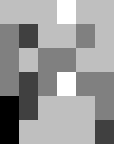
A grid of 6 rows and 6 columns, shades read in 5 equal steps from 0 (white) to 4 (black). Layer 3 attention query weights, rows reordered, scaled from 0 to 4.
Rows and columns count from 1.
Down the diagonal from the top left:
1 3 2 0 1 3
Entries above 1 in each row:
0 3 3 5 3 2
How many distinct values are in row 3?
2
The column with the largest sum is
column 1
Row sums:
5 10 9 11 12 11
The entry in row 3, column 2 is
1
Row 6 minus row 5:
0 -2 0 0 0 1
